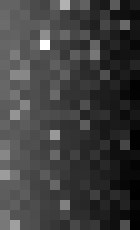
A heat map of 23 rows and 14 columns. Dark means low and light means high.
Stripes: none. Slope: up to the left. Grain: fine. Ninth with the highest average: top left.
